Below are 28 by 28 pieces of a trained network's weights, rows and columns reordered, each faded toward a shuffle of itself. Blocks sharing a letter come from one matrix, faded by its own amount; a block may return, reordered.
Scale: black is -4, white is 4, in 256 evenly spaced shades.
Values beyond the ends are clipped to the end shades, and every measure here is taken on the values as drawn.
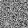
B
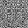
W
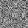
W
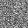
B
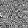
W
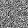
B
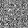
W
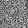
B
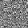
W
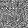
B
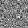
W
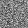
B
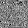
B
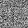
B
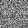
B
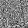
B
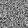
W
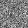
B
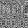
W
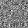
W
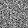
B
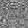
W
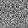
W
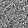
B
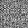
W
